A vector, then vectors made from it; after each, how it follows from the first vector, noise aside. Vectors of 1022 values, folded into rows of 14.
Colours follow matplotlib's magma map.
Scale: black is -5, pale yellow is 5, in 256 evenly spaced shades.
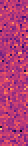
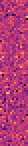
reversed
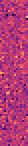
reversed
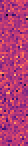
reversed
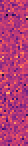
reversed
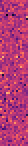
reversed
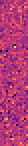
wrapped around
